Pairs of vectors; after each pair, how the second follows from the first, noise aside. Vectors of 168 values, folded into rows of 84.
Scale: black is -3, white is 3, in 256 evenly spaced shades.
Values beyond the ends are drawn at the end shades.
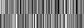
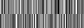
sign-scrambled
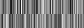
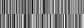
shuffled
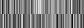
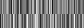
shuffled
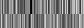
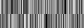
shuffled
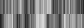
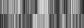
reversed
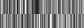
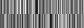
sign-scrambled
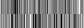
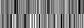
sign-scrambled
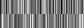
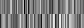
shuffled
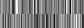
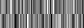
shuffled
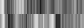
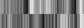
reversed
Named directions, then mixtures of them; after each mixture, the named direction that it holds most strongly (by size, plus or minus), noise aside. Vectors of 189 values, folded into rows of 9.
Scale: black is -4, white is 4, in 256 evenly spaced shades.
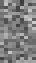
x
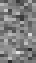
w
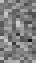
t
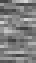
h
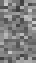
x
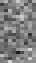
w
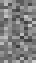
x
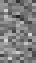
w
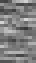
h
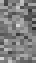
x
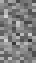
t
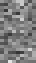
w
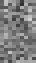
x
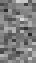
w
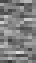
h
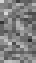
t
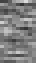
h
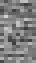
h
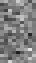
w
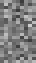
x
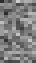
t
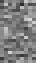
x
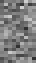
x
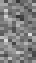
w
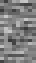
h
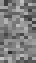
x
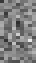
t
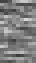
h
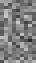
t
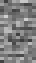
h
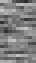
h
